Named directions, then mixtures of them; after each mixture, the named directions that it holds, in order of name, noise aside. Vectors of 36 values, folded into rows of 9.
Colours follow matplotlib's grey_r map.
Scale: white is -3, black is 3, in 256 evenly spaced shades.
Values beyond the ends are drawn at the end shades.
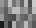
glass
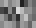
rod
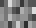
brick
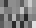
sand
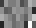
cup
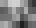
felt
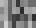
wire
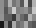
glass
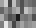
rod, wire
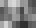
felt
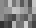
glass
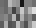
brick, rod, sand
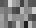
brick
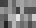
rod, wire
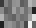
cup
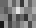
glass, rod, sand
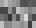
cup, rod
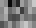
brick, felt, wire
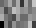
cup, glass
